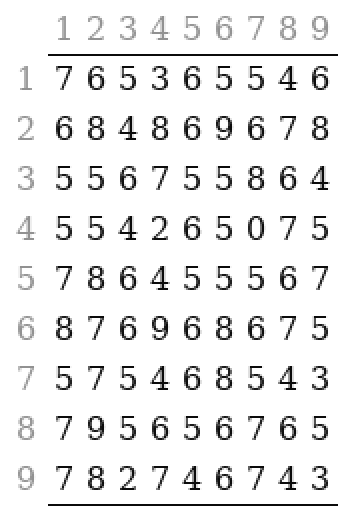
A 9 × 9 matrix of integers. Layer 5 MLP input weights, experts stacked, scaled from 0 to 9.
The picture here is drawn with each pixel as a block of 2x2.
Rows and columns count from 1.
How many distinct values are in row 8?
4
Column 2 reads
6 8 5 5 8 7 7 9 8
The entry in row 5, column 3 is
6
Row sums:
47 62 51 39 53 62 47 56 48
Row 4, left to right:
5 5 4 2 6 5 0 7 5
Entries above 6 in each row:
1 5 2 1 3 5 2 3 4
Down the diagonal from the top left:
7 8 6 2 5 8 5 6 3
